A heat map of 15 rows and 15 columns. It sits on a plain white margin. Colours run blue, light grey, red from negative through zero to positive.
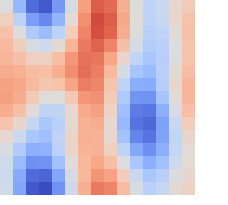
Ninth with the highest average: top middle. Stripes: upright, repeating 2 times. Ninth with the lowest average: bottom left. Lone odd cells: none.
